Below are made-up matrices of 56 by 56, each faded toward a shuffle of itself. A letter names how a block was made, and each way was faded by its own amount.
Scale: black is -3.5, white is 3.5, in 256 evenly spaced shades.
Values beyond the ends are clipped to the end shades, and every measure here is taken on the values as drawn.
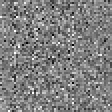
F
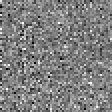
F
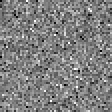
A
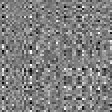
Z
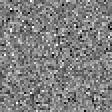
A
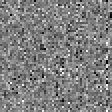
F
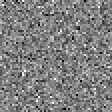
A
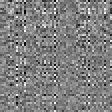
Z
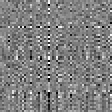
Z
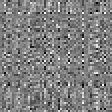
Z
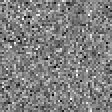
A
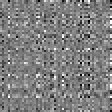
Z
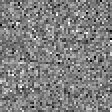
A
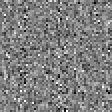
F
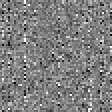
F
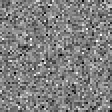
A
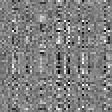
Z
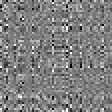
Z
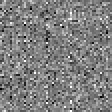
F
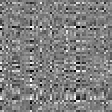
Z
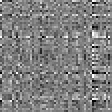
Z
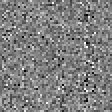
F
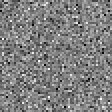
A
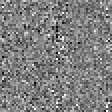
F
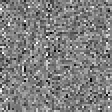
F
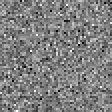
A
